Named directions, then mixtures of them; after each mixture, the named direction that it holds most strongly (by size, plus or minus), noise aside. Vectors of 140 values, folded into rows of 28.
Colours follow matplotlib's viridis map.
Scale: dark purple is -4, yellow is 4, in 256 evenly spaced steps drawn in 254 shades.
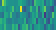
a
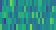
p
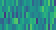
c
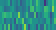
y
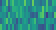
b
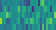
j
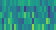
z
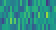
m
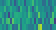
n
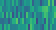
c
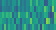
y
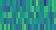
y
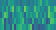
z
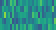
p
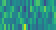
y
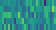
y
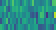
b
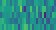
a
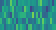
p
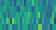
n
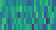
z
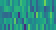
y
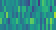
j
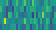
p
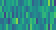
c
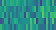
c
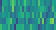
p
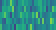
p
